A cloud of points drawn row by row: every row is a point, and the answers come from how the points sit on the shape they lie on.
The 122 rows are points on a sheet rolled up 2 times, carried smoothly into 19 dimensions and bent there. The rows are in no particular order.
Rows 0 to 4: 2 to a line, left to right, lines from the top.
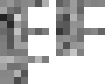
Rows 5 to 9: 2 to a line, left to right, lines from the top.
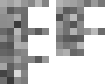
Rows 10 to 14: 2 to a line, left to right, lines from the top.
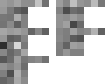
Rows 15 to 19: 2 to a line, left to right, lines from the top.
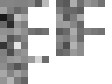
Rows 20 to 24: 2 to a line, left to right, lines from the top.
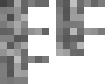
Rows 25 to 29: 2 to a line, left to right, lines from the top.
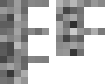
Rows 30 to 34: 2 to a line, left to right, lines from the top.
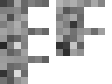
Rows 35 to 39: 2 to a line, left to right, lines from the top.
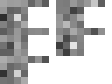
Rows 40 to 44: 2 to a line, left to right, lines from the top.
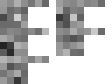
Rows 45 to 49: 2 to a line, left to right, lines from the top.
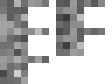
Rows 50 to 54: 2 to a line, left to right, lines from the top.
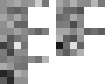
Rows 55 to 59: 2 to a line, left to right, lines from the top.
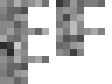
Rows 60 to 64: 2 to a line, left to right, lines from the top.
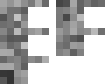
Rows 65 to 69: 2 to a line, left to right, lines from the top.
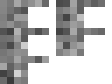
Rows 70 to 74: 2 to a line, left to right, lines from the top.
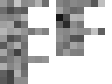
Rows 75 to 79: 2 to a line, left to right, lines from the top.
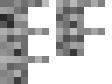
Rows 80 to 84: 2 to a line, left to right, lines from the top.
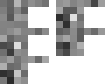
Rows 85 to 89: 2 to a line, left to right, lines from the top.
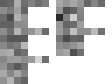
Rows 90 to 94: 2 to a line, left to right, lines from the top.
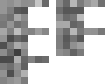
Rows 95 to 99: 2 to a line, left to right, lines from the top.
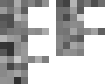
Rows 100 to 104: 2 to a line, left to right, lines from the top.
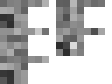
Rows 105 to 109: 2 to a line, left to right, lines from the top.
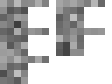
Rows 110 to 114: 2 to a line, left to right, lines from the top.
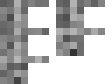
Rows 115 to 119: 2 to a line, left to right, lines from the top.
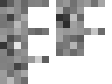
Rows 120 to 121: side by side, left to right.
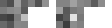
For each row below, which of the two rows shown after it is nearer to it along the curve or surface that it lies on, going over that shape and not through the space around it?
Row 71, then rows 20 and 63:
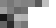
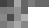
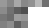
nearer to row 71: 20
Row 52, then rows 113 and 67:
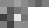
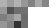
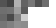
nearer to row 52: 113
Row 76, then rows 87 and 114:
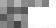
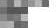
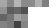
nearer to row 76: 114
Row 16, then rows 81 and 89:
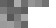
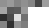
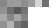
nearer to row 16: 89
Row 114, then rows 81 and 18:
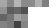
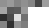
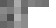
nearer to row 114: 18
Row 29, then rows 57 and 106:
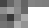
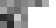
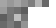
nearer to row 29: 57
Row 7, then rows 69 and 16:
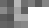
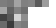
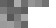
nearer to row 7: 69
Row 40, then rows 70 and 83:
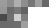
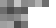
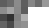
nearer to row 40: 70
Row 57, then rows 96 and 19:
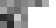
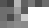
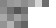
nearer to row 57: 96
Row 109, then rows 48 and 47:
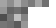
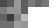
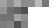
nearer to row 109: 47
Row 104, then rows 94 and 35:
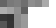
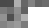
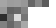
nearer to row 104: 94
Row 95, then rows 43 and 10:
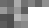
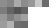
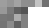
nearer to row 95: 10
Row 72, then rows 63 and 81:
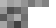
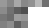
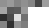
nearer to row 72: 63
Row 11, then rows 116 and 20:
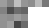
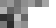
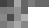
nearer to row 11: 20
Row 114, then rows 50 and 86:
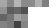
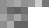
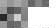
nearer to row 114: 86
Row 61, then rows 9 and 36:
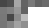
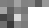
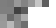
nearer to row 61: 36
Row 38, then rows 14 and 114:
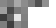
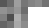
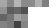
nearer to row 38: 14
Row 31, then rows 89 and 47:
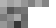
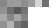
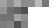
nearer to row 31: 89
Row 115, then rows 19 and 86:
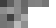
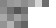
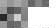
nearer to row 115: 19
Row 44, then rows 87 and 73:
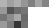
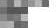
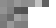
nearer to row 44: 87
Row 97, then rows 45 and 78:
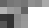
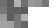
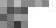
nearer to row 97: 45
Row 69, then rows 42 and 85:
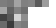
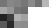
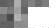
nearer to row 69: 85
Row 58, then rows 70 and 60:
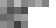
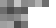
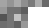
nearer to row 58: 60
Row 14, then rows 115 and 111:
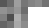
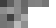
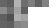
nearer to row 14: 111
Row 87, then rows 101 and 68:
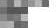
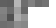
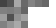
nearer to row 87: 68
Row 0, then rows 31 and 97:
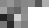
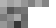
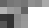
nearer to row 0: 97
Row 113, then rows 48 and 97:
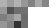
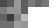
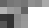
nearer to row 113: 48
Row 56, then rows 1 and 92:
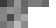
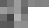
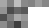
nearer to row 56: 1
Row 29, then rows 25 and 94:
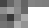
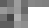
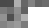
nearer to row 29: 94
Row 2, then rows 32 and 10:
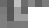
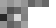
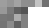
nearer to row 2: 10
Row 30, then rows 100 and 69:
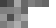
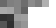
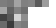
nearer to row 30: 100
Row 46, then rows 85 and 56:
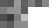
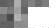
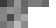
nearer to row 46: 56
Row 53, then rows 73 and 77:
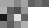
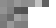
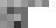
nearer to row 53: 77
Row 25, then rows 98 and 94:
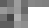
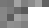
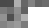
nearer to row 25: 98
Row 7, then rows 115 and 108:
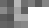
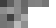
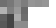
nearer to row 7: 108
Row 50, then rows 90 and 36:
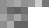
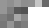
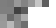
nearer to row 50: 36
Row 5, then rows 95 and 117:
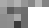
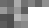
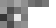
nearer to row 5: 117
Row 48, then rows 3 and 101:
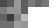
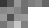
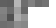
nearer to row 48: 3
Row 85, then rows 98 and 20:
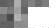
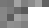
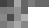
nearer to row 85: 98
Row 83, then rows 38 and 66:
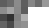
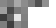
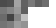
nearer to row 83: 66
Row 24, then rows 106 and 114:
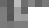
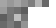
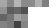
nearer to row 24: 114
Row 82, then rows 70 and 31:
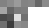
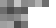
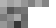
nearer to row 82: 31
